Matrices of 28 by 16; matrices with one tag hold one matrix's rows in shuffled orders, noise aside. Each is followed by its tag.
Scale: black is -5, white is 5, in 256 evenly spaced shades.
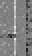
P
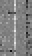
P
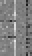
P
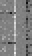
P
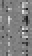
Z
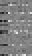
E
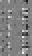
Z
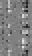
Z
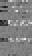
E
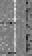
P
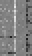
P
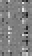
Z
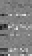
E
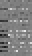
E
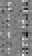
Z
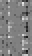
Z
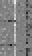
P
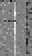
P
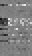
E
